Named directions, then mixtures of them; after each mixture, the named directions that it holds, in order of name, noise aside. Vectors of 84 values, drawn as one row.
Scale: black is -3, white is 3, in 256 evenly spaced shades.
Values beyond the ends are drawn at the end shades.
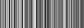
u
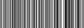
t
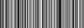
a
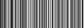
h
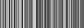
u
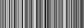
u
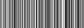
t, u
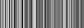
u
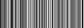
h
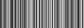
h, t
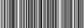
a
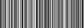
h, u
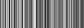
u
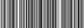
a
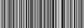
a, t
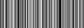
a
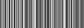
u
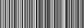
t, u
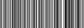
t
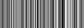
t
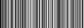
a, h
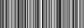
a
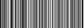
h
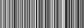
t, u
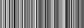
t, u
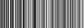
h, u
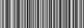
a, h
